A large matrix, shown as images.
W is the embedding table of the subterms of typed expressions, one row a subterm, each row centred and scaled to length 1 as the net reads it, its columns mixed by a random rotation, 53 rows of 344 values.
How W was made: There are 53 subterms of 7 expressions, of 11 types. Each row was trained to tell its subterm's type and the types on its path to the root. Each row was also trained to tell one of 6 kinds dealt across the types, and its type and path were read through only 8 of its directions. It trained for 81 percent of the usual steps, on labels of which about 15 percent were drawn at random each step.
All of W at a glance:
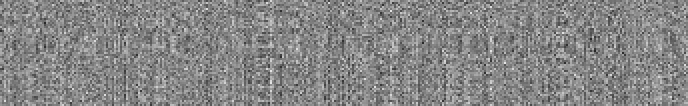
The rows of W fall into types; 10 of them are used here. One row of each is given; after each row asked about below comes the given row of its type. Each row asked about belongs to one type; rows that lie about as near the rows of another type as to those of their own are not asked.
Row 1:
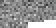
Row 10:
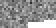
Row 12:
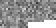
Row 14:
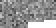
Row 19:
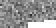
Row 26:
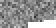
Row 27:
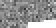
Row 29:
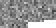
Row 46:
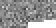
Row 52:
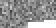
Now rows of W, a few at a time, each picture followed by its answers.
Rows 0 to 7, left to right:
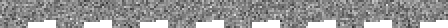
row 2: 29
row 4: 26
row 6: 29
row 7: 14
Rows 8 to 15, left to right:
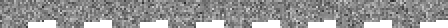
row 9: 12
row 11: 12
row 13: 26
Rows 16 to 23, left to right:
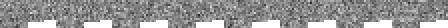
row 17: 12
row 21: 10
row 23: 12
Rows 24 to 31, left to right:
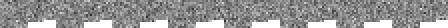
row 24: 26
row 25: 19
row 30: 26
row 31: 26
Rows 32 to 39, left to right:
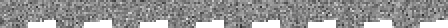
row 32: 14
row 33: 27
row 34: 1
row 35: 10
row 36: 14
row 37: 46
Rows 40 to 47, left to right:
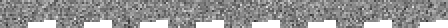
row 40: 10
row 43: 12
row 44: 10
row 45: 14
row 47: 10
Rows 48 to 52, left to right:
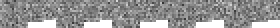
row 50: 1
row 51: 27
